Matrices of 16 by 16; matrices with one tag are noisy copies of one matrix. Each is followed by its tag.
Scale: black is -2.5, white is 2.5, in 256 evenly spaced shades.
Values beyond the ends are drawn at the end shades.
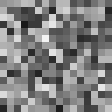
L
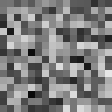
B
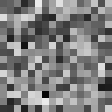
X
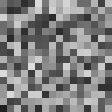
X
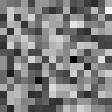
B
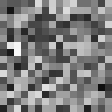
X
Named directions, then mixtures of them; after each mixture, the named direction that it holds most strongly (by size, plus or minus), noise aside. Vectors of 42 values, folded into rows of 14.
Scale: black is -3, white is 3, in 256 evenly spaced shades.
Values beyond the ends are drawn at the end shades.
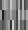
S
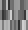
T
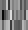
T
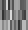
T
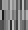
S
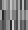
S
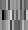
T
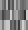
T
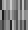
S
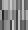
S
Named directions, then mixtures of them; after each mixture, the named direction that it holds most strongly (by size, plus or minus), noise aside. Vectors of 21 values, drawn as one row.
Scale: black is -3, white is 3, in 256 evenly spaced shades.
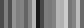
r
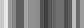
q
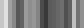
q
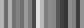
r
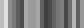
q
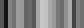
q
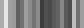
q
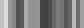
q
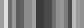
q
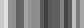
q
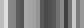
q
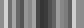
q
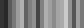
q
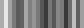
q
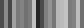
r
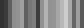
q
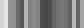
q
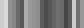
q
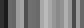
q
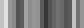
q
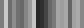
r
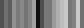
r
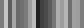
r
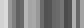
q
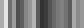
q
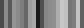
r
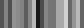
r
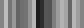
r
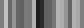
r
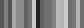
r
